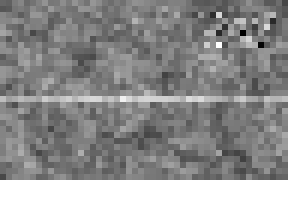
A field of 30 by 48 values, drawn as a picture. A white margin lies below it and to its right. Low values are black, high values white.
There are no regular stripes. On average the colour sits 50% of the way up the scale. An odd patch, rougher than its surroundings, sits in the top right. Row 17 stands out from the rest. Values change most from cell to cell in the top right.
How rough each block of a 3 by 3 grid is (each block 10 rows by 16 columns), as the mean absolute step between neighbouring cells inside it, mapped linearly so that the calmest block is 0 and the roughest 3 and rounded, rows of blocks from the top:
003 / 111 / 000
